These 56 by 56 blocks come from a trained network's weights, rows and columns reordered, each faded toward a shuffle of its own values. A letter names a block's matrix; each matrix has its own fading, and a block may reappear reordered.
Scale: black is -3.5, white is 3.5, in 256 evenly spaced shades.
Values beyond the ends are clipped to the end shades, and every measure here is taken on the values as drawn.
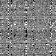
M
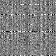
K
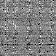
M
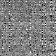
M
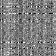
K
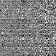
M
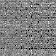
M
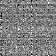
M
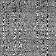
M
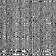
K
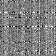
K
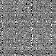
M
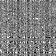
K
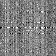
K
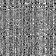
K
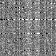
K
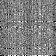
K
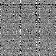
M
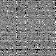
M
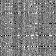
K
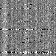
K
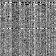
K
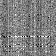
K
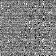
M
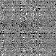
M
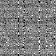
M
